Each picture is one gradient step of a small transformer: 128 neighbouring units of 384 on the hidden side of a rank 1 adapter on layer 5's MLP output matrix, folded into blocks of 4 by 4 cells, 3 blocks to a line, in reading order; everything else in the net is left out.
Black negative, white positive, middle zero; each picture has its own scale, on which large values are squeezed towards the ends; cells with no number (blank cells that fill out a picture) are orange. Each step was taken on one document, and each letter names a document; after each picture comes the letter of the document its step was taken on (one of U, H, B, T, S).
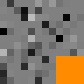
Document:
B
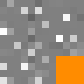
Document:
B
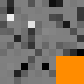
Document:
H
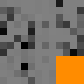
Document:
H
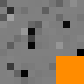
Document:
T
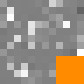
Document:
T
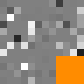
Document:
H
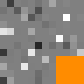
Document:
B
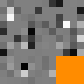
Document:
H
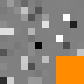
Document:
B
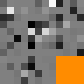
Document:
T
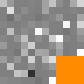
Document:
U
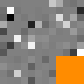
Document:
H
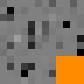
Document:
T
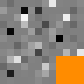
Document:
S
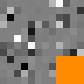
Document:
H
